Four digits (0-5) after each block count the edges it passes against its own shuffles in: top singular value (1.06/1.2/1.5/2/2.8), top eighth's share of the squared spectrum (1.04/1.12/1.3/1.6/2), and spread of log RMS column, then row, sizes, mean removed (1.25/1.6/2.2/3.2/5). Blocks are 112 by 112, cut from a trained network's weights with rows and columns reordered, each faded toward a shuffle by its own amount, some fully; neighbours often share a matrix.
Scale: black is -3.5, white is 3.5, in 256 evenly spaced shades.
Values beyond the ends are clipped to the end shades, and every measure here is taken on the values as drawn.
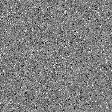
0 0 1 0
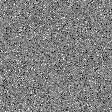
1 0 0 0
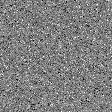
0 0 0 0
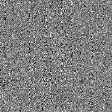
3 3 3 0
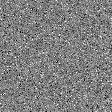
0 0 0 0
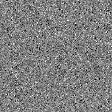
2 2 2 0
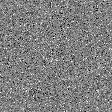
0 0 0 0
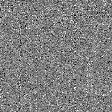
3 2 2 1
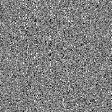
3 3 2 0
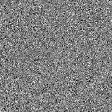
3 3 1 2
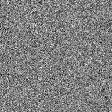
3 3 1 0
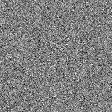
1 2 0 0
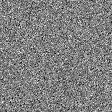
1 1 0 0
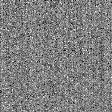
2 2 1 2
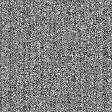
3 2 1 2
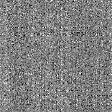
3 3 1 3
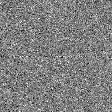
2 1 0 1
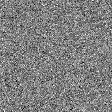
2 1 0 0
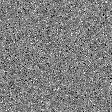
1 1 0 0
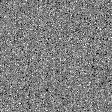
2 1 0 0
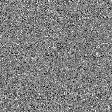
2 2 0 2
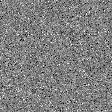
1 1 0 1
